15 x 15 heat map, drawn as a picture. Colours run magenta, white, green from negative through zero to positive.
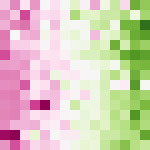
There is an overall slope up to the right. No single row or column stands out from its neighbours. The ninth with the lowest average is the bottom left. There are no regular stripes.
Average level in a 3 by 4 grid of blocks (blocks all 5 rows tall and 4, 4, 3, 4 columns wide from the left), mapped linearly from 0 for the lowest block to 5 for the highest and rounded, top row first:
0235 | 0235 | 0245
